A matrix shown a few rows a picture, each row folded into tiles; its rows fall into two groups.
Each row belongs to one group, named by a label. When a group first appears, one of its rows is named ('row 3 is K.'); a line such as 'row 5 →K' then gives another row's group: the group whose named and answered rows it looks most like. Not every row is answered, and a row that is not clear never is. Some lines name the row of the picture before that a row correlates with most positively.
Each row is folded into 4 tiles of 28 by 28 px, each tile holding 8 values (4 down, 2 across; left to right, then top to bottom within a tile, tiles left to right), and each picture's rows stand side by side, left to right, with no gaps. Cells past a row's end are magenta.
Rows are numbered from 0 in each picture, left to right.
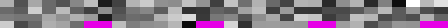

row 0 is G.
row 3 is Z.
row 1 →G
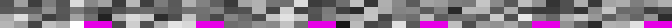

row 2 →G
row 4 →G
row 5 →Z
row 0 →Z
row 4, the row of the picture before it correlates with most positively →2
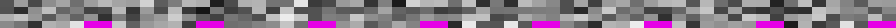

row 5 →Z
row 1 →G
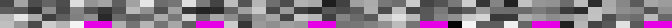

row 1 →G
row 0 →Z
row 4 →Z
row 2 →G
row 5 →Z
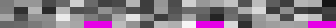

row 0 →G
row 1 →Z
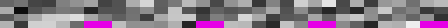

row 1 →G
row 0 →G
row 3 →Z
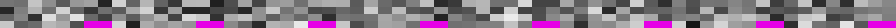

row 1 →G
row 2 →Z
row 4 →G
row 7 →Z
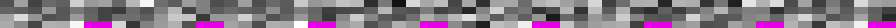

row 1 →G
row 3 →Z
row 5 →G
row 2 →Z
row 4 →Z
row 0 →Z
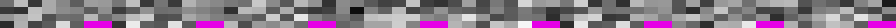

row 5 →Z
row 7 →G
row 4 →Z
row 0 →Z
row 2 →G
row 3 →G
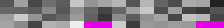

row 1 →G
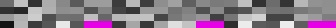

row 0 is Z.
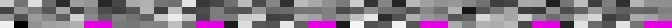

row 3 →Z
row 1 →G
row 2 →Z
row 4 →G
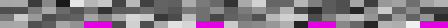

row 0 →Z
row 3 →Z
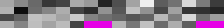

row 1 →G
